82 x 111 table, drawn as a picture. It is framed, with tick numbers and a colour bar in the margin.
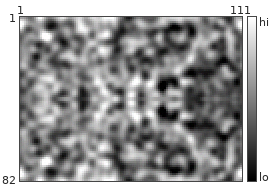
Grain: blotchy. Mirror symmetry: top to bottom. Average level on the scale: 50%. Ninth with the lowest average: middle right.
